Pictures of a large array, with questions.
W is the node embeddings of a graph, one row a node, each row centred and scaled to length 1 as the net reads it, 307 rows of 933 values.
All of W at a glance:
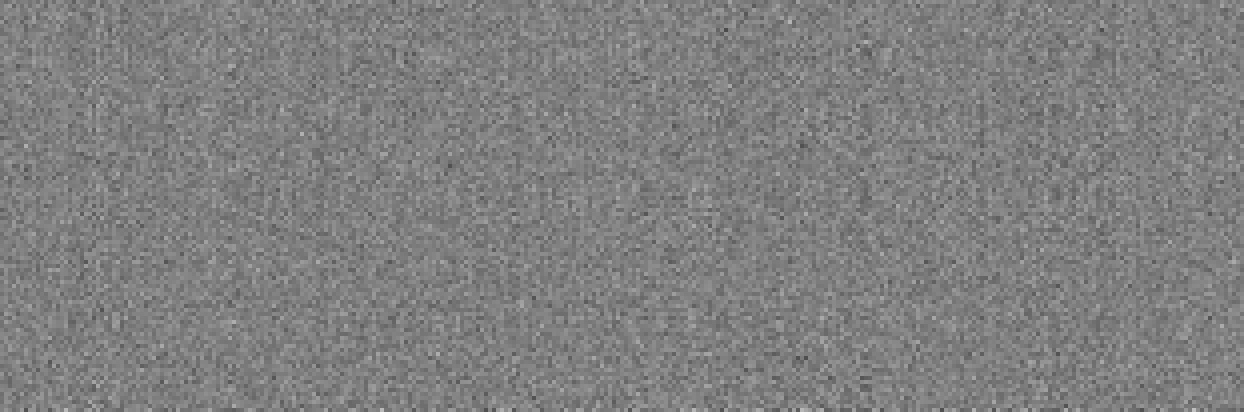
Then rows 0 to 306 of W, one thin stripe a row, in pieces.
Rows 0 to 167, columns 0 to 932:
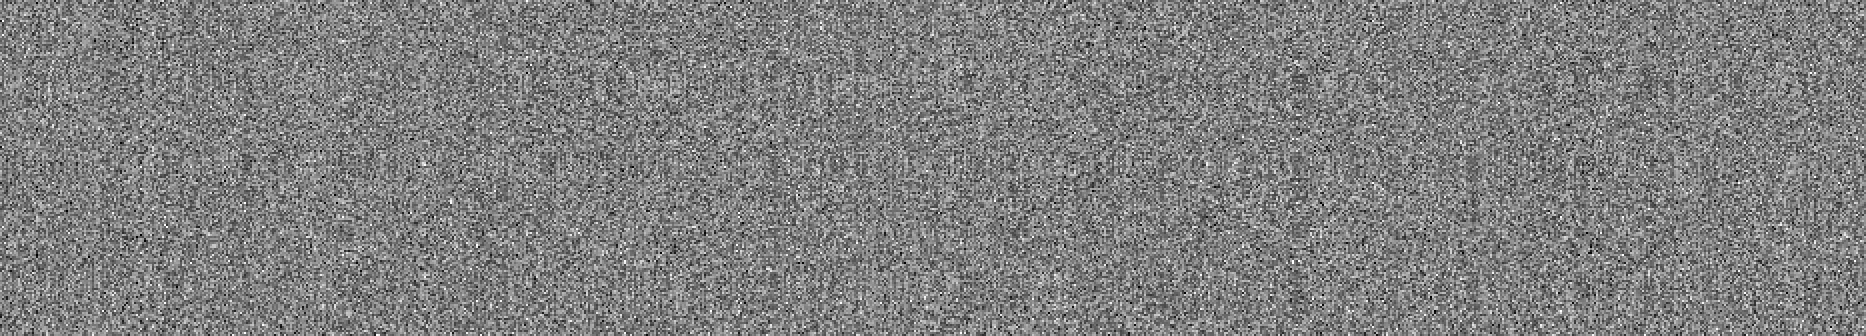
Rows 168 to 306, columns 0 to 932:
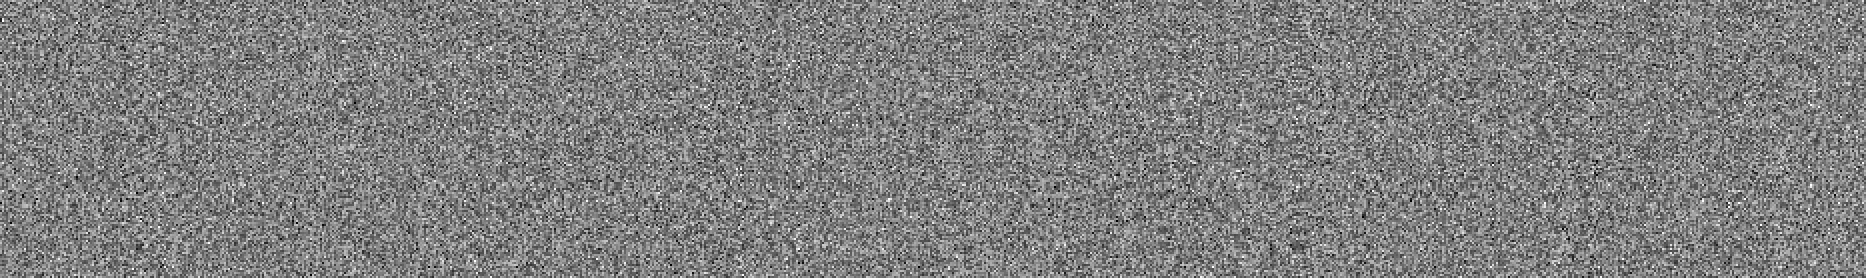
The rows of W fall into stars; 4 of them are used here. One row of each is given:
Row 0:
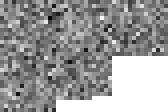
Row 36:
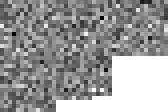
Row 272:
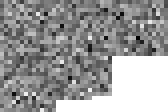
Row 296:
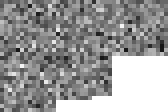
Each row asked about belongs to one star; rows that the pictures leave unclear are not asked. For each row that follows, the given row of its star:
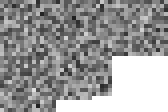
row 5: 272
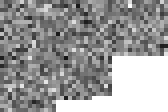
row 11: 296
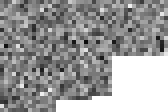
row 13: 296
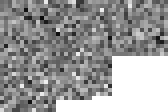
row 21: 296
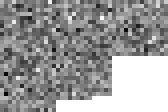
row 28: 0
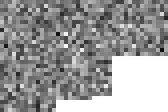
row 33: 296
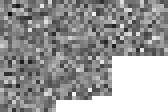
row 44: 0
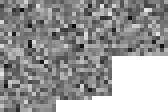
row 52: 36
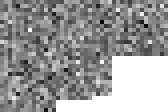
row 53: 0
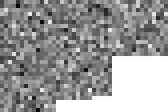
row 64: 272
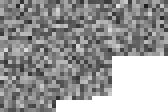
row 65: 272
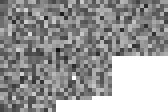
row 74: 36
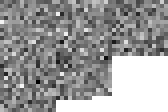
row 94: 296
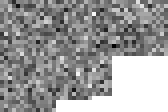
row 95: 0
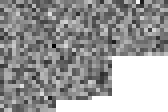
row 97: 296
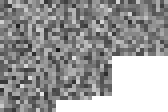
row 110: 36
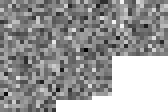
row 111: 0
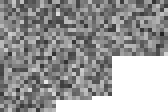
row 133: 296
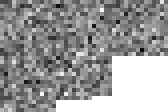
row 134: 296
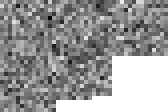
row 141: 0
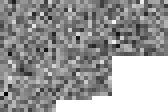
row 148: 0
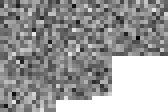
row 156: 272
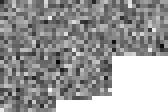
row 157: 296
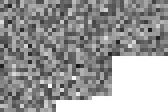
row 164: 296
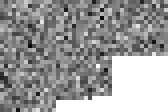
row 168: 36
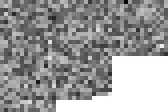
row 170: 0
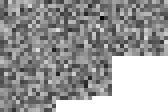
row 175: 36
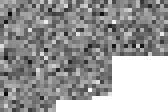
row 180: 0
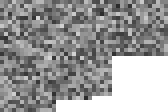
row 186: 0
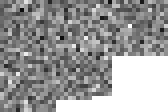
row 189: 36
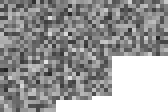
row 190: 296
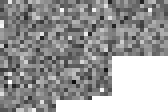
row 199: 36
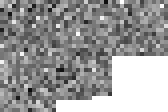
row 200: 0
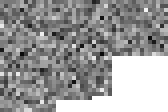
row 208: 36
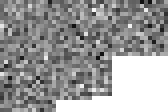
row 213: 36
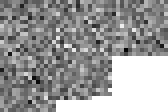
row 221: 296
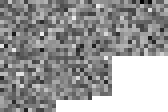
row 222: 36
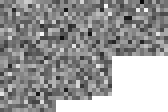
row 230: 36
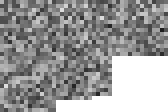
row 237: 0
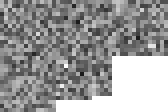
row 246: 272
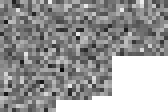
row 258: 0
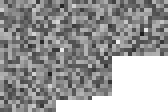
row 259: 36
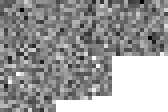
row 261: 36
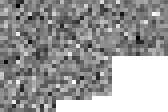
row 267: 272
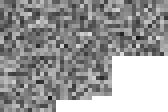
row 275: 0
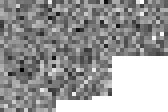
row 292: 0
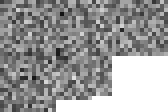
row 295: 296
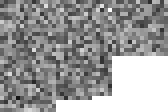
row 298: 36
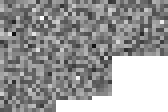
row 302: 36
